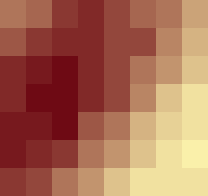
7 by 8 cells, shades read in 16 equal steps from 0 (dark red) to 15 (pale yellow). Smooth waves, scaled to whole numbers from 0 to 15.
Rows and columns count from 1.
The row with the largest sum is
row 7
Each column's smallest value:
1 0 0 2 4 4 7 10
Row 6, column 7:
14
